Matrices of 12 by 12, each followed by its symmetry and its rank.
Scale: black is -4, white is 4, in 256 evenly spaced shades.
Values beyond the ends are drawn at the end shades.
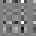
neither, rank one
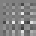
symmetric, rank one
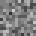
antisymmetric, full rank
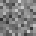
antisymmetric, full rank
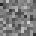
neither, full rank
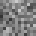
antisymmetric, full rank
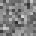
antisymmetric, full rank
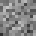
neither, full rank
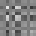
symmetric, rank one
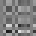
neither, rank one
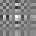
symmetric, rank one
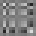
symmetric, rank one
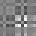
symmetric, rank one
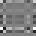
neither, rank one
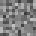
antisymmetric, full rank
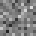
antisymmetric, full rank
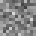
neither, full rank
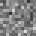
neither, full rank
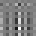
neither, rank one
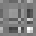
symmetric, rank one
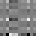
neither, rank one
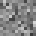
neither, full rank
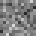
antisymmetric, full rank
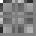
symmetric, rank one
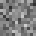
neither, full rank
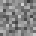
neither, full rank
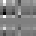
neither, rank one
